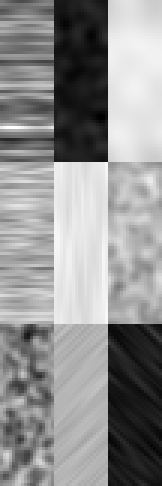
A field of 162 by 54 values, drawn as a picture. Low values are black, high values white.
The table splits into 3 rows of 3 panels. Panel 1,1: middling, streaked across, strong in contrast. Panel 1,2: very low, blotchy, faint in contrast. Panel 1,3: very high, smooth, faint in contrast. Panel 2,1: high, streaked across. Panel 2,2: very high, streaked downward, faint in contrast. Panel 2,3: high, blotchy. Panel 3,1: middling, blotchy, strong in contrast. Panel 3,2: high, slanting up to the right, faint in contrast. Panel 3,3: very low, slanting down to the right, faint in contrast.
